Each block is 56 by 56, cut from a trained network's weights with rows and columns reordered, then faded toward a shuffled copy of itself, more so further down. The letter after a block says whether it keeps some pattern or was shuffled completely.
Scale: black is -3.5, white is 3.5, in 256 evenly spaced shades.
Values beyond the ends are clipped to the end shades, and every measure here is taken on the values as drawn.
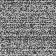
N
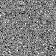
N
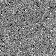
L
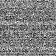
N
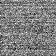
N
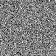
L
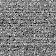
N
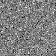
N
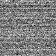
N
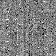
N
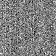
N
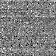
N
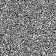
L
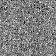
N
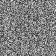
N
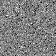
L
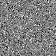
L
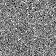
L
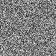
L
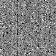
N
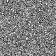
L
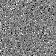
N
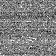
N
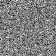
L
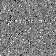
N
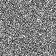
L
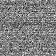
N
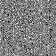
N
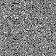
N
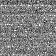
N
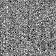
N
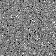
N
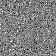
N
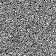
L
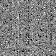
N
